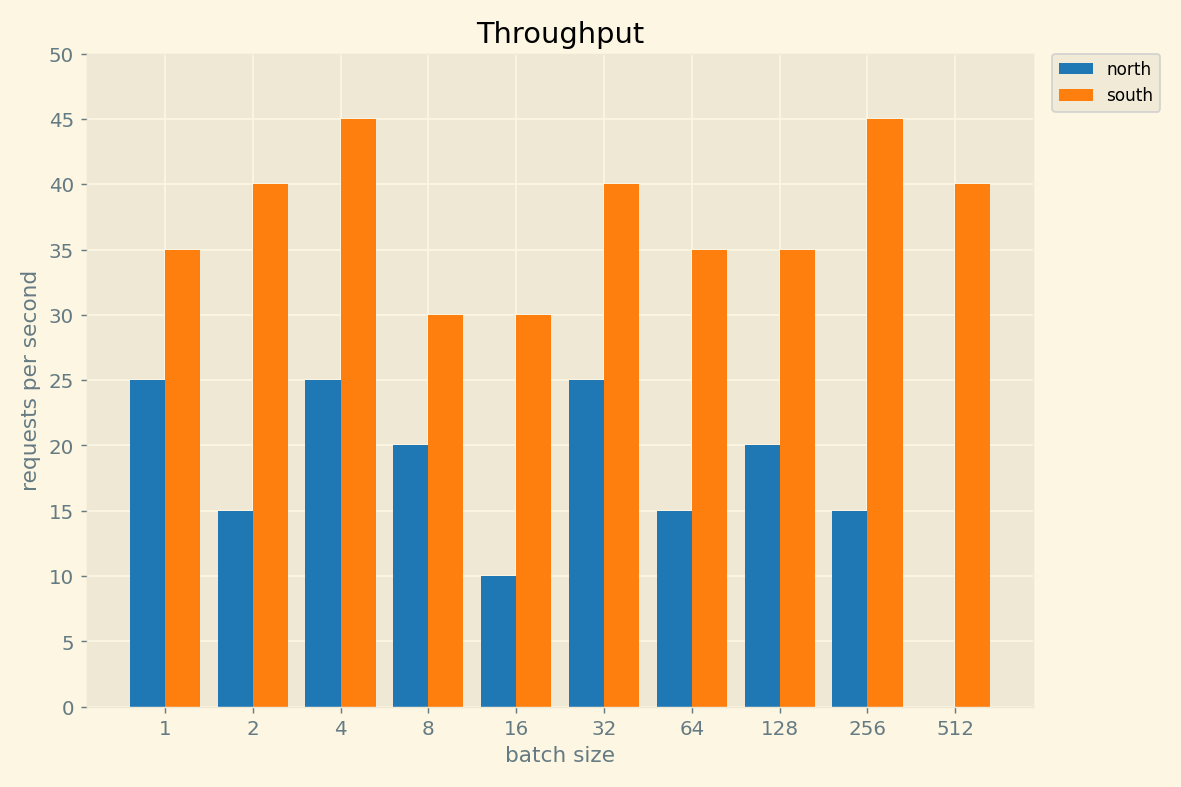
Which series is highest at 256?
south
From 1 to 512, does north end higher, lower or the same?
lower
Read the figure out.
Title: Throughput
x-axis: batch size, ticks 1 2 4 8 16 32 64 128 256 512
y-axis: requests per second, ticks 0 5 10 15 20 25 30 35 40 45 50
Legend: north, south
Values:
north: 25 15 25 20 10 25 15 20 15 0
south: 35 40 45 30 30 40 35 35 45 40
